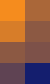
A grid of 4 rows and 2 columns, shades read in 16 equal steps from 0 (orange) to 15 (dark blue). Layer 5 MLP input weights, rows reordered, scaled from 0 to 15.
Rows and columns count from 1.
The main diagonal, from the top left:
0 7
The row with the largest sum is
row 4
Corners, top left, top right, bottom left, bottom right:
0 5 10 15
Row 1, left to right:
0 5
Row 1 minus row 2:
-2 -2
